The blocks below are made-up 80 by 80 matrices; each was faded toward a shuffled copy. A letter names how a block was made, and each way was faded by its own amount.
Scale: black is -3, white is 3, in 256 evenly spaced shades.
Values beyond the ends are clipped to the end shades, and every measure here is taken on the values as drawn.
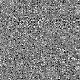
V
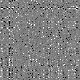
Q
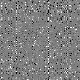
Q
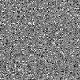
V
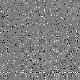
Q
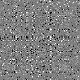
Q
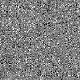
V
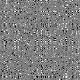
Q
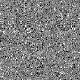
V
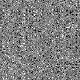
V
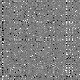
Q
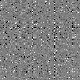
Q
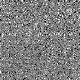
V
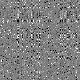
Q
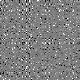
Q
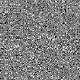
V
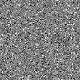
V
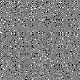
Q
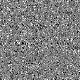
V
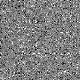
V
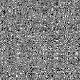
V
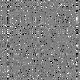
Q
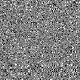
V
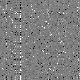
Q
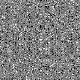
V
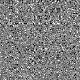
V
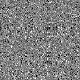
V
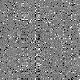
Q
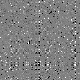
Q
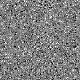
V
